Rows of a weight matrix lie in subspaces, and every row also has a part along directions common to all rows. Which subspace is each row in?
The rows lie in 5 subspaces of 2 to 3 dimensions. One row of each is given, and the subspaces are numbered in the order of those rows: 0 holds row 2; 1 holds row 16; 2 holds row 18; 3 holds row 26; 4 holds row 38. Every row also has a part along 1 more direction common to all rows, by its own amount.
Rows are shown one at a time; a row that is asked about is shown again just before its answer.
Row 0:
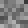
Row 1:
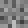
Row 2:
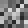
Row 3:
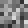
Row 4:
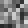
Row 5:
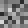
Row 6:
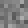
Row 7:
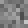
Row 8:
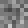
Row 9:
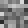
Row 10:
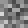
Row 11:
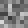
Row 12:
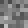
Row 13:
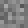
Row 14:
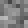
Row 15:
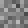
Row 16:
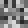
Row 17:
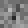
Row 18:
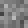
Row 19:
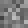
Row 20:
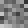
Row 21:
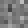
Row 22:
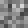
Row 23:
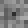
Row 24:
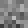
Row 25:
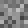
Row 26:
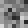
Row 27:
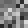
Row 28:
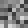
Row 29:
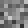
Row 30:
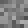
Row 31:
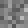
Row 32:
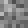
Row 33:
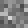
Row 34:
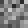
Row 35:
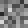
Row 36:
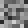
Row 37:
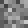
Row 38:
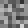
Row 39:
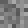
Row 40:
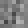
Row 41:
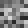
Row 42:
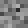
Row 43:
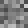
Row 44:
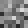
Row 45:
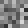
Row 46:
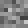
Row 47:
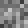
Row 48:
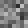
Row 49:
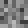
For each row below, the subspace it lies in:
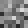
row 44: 2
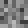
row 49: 1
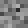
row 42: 3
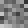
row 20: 3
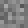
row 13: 4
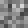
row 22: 0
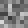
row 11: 0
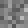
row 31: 0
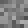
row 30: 1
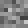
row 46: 3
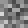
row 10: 3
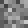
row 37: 3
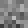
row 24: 2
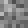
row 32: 1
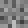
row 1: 1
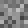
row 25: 0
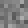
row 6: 4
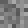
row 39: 1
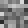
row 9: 0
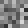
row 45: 1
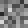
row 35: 0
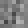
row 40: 2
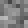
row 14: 2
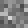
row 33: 0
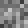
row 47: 2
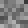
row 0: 1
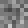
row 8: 1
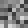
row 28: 4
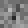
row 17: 2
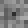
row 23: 2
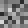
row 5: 0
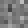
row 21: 4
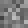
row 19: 3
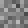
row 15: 4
